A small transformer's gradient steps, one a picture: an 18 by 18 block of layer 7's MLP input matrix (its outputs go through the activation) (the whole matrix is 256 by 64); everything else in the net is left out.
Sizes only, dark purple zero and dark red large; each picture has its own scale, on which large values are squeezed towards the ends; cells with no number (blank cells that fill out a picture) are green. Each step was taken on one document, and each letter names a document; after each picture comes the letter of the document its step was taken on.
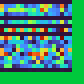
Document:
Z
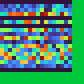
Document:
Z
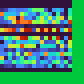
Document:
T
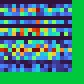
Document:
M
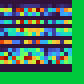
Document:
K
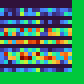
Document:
K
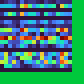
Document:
Z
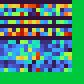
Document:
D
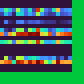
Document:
K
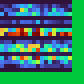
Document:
D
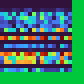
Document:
Z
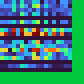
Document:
M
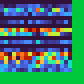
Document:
K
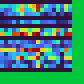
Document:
D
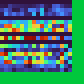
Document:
Z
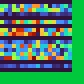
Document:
M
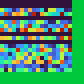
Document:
Z
